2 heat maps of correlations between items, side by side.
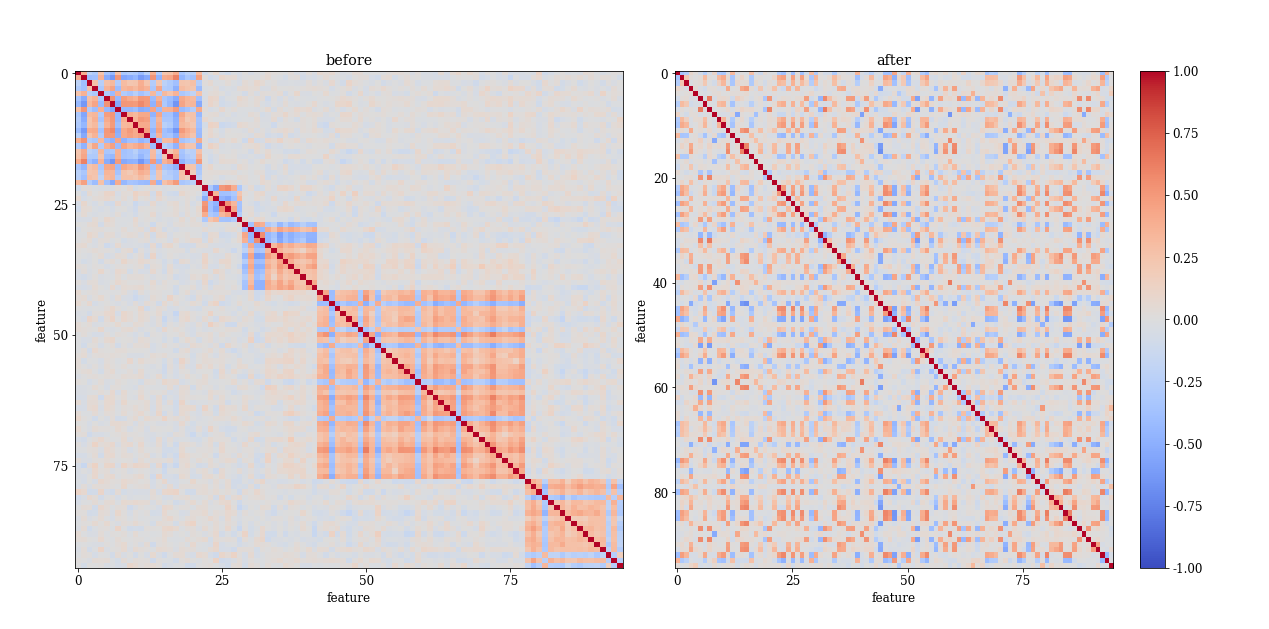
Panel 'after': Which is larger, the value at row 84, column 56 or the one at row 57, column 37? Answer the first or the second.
the second
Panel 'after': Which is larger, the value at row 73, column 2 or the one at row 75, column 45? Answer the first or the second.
the second
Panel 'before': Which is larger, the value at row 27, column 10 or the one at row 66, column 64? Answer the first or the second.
the first
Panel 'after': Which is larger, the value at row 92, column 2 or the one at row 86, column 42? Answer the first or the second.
the first
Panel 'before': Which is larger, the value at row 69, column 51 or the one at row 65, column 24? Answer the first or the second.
the first
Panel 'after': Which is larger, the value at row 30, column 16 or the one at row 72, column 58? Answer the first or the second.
the second
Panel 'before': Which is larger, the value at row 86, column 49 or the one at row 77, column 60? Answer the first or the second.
the second
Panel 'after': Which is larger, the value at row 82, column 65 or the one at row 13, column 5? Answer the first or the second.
the second
